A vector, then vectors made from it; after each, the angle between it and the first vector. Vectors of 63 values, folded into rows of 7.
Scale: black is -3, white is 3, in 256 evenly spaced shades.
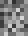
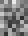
nearly opposite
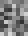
orthogonal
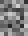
partly opposed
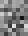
nearly opposite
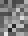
nearly parallel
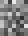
nearly opposite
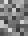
partly opposed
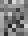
nearly opposite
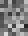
nearly parallel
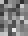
partly aligned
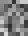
orthogonal
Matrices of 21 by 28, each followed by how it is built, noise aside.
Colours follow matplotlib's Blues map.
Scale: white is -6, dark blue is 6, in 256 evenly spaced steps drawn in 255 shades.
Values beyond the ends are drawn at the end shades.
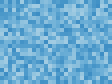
noise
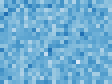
noise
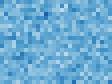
noise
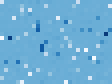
sparse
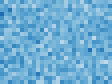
noise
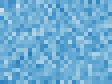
noise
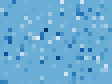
sparse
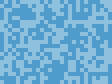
noise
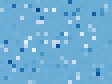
sparse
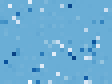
sparse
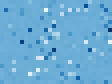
sparse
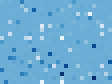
sparse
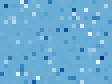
sparse
